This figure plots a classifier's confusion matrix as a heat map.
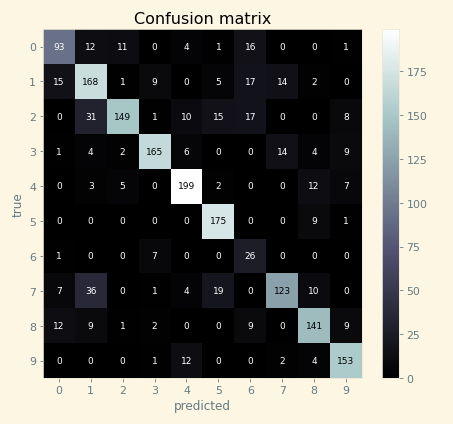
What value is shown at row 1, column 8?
2
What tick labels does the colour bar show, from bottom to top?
0, 25, 50, 75, 100, 125, 150, 175
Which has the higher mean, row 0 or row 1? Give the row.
1
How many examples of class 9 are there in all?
172
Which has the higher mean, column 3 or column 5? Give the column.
5
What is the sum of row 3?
205
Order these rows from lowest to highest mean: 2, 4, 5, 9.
9, 5, 4, 2
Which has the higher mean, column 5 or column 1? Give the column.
1
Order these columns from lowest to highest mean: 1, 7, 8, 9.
7, 8, 9, 1
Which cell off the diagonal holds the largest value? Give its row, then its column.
7, 1
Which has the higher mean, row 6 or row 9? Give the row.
9
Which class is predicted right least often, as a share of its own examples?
7
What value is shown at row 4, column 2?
5
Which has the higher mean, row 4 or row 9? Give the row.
4
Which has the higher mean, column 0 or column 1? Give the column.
1
